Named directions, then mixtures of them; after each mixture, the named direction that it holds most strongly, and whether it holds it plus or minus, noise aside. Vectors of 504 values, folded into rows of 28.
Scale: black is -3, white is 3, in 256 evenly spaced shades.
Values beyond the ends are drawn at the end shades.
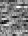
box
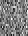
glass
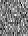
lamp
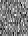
lamp, plus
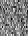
glass, minus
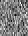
lamp, minus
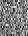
glass, plus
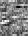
box, minus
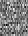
lamp, plus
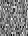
glass, plus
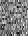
glass, plus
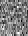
glass, minus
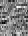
box, plus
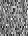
glass, plus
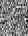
glass, minus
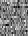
glass, minus
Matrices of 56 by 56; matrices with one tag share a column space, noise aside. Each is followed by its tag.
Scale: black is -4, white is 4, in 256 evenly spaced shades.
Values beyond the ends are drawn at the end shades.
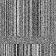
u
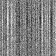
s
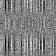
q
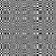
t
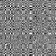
t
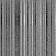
s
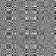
t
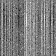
s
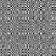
t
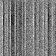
s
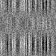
q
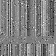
u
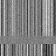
u
